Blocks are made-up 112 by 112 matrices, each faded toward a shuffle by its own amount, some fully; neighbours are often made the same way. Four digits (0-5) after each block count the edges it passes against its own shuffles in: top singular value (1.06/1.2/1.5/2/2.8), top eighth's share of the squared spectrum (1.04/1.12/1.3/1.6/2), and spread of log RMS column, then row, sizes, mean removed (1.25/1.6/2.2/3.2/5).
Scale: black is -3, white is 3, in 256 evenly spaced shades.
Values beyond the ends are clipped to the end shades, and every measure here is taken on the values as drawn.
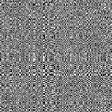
5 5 4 4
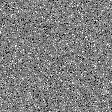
0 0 0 0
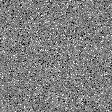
2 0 0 0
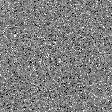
3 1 0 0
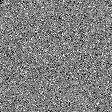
0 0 0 1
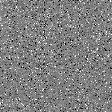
3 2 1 0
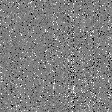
3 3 2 0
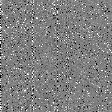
4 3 3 1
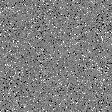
2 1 0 0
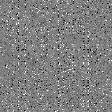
4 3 2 1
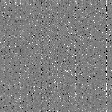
4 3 2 0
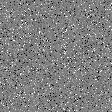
0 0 0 0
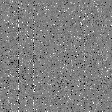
4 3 2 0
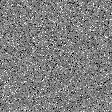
0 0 0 0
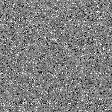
1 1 0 2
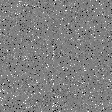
2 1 0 0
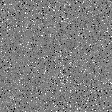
3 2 1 1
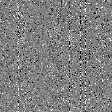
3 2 3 0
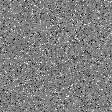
0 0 0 0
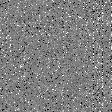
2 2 2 0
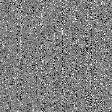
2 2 3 0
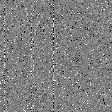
3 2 2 0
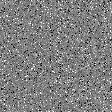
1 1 2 0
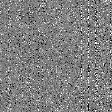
2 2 3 0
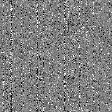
2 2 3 0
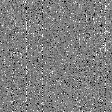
2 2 3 0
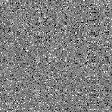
4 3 1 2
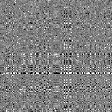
5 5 3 4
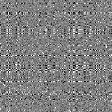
5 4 3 4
